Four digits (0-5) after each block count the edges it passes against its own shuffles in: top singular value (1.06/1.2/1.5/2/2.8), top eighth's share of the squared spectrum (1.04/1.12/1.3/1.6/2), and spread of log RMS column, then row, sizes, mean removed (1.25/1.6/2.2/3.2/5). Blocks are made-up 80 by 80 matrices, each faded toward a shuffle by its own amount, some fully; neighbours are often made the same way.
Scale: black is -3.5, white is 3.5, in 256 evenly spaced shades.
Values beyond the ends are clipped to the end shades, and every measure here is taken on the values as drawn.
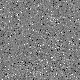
0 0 0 0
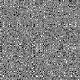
4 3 2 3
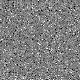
3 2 1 1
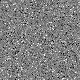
2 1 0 0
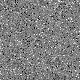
1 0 0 0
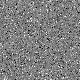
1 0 0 0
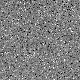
0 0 0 0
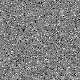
3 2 1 1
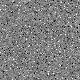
1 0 0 0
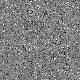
0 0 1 0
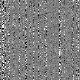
2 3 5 0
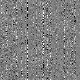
3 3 4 0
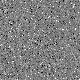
0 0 0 0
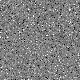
0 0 0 0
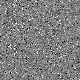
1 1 1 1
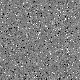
1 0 0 0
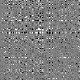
4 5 3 3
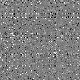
4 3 2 2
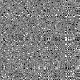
4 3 2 2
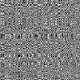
5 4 3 3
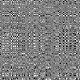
5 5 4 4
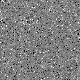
2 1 0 0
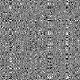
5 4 3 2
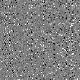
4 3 2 1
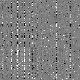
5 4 3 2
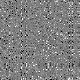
4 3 2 1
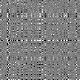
5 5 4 3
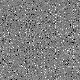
3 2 1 1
